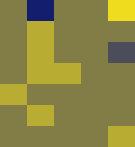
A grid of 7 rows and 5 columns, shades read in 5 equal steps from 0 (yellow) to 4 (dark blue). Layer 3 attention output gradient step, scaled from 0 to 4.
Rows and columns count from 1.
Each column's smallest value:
1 1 1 2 0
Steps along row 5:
up same same same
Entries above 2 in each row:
1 0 1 0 0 0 0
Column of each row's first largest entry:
2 1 5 1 2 1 1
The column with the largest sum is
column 4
